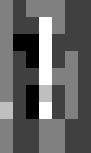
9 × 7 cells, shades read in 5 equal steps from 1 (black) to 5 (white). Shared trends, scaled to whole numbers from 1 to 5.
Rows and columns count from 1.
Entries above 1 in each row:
7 7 5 6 7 6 6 7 7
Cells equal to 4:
2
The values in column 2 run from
1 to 2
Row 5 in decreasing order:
5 3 3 3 2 2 2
